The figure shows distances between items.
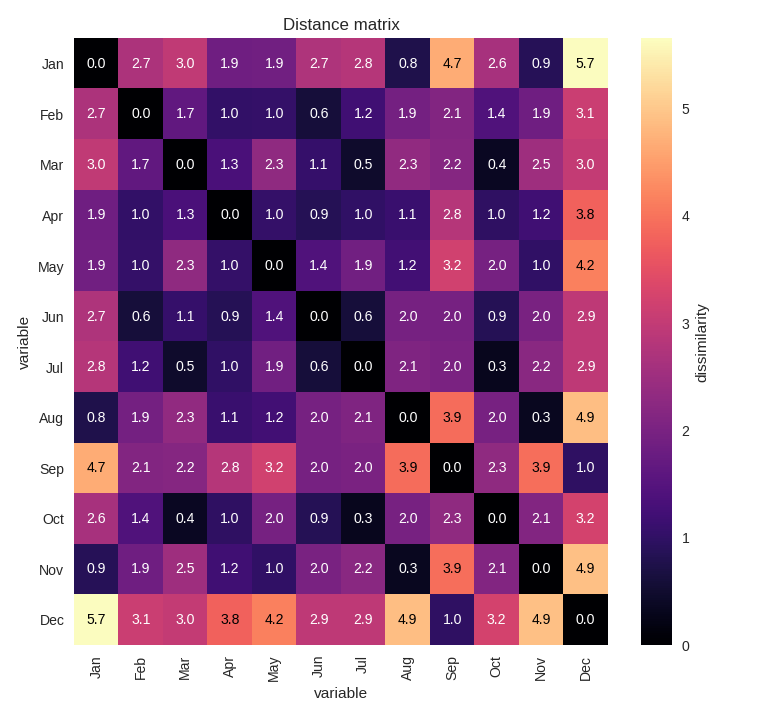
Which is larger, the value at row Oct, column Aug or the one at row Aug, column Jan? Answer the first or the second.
the first
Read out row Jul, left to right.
2.8 1.2 0.5 1.0 1.9 0.6 0.0 2.1 2.0 0.3 2.2 2.9
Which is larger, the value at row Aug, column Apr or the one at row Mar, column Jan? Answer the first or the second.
the second
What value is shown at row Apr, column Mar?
1.3
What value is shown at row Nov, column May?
1.0
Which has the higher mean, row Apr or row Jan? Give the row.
Jan
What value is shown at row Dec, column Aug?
4.9
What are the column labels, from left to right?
Jan, Feb, Mar, Apr, May, Jun, Jul, Aug, Sep, Oct, Nov, Dec
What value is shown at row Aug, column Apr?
1.1
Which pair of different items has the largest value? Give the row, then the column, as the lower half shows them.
Dec, Jan
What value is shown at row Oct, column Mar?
0.4
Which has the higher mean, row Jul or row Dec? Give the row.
Dec
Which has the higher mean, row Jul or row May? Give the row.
May
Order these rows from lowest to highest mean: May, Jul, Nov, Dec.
Jul, May, Nov, Dec
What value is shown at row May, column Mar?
2.3
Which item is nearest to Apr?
Jun
